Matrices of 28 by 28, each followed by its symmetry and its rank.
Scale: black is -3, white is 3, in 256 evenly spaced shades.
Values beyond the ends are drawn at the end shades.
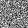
neither, full rank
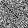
symmetric, full rank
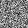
neither, full rank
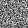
neither, full rank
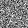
neither, full rank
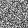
neither, full rank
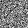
symmetric, full rank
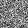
neither, full rank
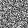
neither, full rank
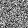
neither, full rank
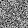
symmetric, full rank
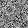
symmetric, full rank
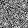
symmetric, full rank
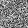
neither, full rank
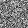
neither, full rank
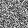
neither, full rank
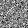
symmetric, full rank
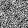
symmetric, full rank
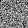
neither, full rank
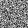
neither, full rank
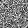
symmetric, full rank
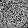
symmetric, full rank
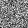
neither, full rank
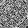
symmetric, full rank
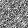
symmetric, full rank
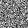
neither, full rank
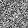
symmetric, full rank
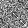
symmetric, full rank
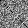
symmetric, full rank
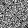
symmetric, full rank
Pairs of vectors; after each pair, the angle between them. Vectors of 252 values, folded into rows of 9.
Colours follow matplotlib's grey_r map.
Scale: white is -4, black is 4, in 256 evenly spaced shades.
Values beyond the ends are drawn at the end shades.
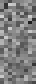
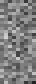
partly aligned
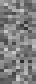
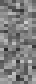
nearly opposite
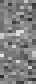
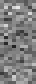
partly opposed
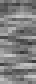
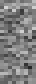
partly opposed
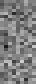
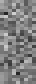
nearly opposite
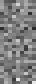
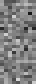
nearly parallel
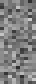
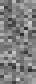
orthogonal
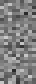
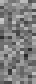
partly opposed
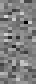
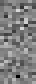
partly opposed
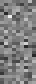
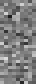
nearly opposite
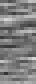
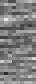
nearly parallel
